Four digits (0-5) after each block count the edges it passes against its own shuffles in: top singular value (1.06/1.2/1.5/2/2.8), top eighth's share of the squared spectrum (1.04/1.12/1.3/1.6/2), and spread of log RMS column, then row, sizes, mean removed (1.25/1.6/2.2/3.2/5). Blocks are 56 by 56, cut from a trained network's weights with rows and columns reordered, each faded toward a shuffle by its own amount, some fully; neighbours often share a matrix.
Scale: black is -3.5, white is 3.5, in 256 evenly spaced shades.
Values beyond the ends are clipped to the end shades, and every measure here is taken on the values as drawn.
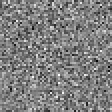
1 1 0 0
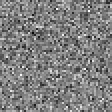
0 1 0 0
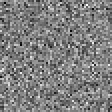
2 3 1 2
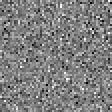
0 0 0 0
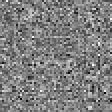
3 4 2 2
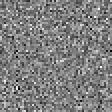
2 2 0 1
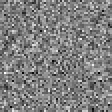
2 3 1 0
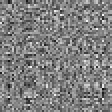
4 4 2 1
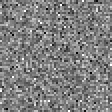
0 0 0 0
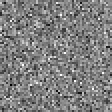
1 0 0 0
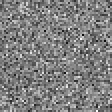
0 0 0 0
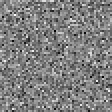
0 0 0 0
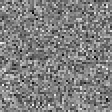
2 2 0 0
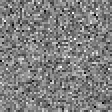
0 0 0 0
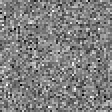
1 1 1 0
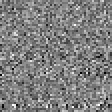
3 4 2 2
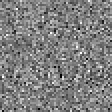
2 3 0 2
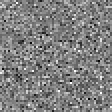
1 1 0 0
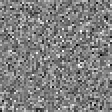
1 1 0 0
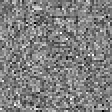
2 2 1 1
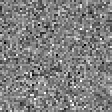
1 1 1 0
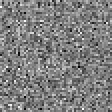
2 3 1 1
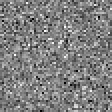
1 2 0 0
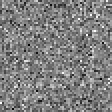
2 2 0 0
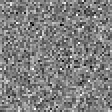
1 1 0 0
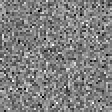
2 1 0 0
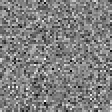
2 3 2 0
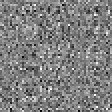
3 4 3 2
